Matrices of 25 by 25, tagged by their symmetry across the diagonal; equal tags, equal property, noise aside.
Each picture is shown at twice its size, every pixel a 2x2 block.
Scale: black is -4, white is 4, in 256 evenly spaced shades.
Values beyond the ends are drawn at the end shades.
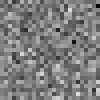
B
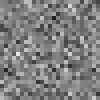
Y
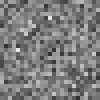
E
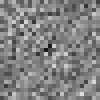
E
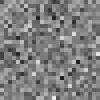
E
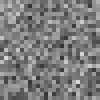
B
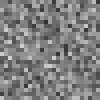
Y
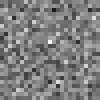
B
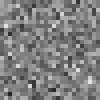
B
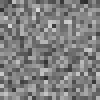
B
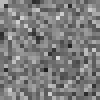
E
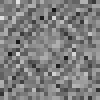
E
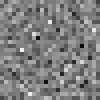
E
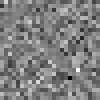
Y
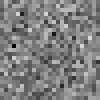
B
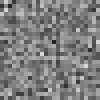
Y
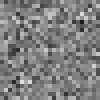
Y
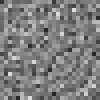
E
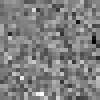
Y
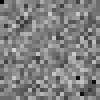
E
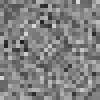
E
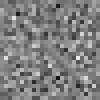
Y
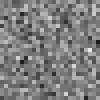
B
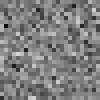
B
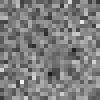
E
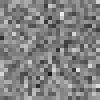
B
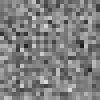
Y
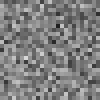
Y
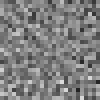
Y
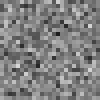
B
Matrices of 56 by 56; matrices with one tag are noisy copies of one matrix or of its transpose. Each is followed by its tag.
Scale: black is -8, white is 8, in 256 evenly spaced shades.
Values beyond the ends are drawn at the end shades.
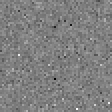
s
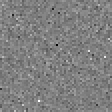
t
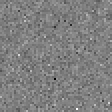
s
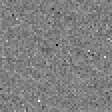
t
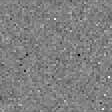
s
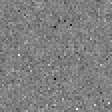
s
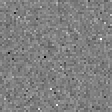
t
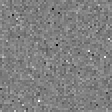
t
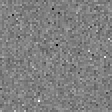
t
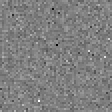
t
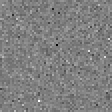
t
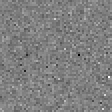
s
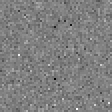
s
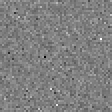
t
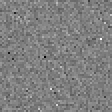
t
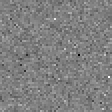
s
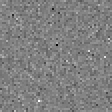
t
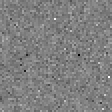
s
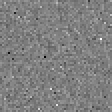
t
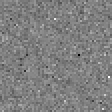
s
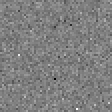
s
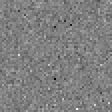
s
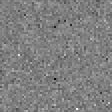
s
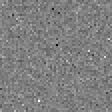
t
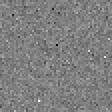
t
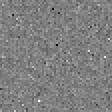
t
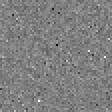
t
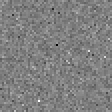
t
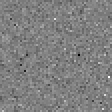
s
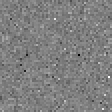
s
